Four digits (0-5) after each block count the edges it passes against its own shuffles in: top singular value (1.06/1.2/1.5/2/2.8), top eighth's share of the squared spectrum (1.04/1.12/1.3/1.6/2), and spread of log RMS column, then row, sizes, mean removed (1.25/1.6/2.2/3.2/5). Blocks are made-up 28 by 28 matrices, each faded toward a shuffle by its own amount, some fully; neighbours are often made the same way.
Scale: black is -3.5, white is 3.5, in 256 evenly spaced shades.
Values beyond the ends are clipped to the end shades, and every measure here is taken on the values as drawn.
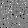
0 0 0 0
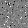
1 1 1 0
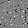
1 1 0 0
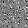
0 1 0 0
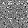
3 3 0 2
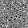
0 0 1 0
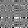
4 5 2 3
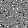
1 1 0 0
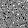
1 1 0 0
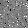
1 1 0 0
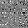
3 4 1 2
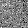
2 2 0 1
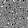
2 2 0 0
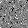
0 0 0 0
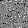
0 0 0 0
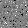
0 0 0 1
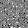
1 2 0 1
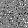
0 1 0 0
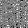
3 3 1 1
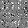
3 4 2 1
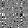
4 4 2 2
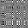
4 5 3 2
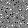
0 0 0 0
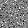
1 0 0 0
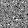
0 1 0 0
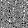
1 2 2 0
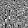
3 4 2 1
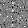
2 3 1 0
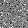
0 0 0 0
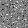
0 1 0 0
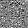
2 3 2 0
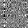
3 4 2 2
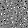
1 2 0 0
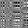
4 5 3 3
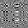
4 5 2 3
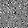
3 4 1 1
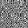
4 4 2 2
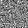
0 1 1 0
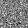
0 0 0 0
